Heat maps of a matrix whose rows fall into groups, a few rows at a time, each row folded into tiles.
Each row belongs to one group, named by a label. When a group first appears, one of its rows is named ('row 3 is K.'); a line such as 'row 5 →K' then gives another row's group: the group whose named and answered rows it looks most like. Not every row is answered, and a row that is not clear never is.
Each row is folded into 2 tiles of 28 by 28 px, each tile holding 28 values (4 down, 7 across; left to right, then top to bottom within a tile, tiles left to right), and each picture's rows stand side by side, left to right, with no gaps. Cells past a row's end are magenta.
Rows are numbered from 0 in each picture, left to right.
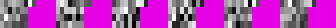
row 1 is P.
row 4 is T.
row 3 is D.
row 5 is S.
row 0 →T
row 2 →S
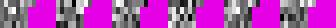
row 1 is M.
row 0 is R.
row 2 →P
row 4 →S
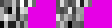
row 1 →R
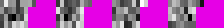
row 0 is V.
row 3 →P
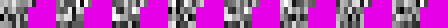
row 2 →M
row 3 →D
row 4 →M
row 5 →P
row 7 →T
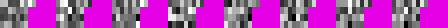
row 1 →P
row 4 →S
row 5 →D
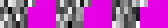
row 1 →R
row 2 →S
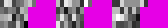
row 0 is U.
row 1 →T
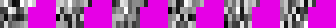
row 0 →R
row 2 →S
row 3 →D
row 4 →M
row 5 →D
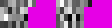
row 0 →M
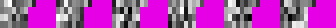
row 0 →P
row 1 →S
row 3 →M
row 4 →P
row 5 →V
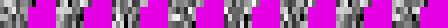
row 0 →P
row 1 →S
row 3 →U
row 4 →M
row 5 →D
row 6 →S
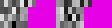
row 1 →D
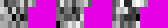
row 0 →D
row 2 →S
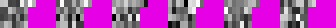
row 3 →M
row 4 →M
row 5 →D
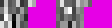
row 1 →R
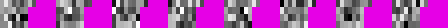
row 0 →P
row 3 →S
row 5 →V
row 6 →V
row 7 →R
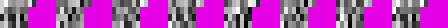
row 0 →T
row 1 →D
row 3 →T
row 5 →D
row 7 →T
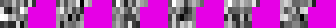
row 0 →M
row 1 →D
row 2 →U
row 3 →V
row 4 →T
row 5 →P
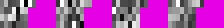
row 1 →U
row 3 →S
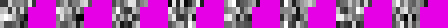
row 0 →S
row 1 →S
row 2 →D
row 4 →P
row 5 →U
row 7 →P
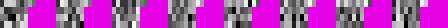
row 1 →U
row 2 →V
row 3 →M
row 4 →T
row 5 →U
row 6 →T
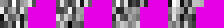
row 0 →M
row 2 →V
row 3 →U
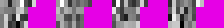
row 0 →D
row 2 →V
